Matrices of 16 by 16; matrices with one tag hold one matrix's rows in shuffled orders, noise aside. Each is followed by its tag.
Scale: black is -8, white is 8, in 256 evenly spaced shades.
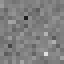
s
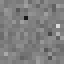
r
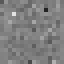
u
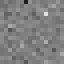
s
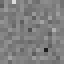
u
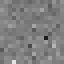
u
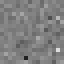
r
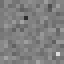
r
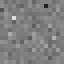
u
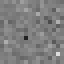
r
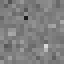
s
